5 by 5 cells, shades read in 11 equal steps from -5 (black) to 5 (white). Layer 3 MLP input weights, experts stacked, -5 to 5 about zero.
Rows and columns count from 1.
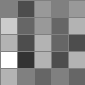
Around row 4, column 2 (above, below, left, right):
-2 0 5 2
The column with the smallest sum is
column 2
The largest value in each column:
5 0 2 0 2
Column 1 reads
0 3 2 5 2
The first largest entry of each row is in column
3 1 1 1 1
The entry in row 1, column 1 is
0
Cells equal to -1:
5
